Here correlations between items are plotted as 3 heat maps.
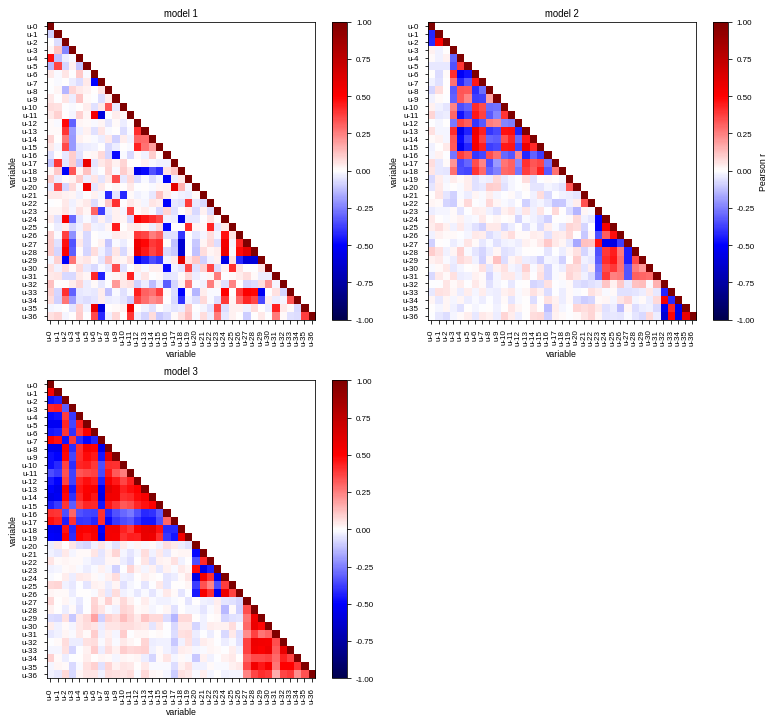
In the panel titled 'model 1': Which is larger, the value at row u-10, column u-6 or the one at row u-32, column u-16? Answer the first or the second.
the first
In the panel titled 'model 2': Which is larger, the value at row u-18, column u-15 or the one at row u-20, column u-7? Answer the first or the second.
the first
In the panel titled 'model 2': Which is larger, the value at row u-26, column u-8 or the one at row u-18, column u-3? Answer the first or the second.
the second
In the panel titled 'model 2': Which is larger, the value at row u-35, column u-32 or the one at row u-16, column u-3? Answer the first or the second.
the second
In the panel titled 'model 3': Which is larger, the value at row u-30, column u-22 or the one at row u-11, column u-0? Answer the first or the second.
the first
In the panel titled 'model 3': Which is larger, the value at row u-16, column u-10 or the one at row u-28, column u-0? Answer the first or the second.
the second
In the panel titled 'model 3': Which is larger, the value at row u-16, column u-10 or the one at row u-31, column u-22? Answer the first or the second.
the second
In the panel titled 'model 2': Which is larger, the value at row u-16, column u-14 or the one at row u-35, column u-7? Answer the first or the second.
the second
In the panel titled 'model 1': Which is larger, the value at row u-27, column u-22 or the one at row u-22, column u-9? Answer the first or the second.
the second
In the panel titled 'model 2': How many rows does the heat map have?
37
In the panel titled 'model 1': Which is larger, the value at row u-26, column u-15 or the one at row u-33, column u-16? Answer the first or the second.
the first
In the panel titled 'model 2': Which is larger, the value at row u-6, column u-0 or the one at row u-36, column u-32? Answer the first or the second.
the first
